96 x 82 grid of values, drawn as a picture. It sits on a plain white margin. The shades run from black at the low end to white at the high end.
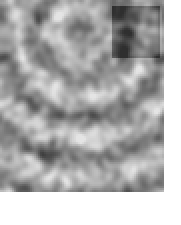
The ninth with the lowest average is the top right. On average the colour sits 60% of the way up the scale. Rings spread out from the top middle. An odd patch, lower than its surroundings, sits in the top right.
